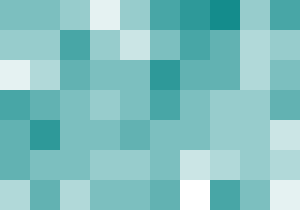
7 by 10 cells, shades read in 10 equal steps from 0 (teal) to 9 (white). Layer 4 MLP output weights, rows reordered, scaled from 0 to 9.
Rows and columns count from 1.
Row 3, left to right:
8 6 3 4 4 1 3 3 6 4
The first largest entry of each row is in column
4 5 1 4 10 7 7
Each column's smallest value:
2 1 2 4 3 1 1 0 4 2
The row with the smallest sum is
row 1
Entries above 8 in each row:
0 0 0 0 0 0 1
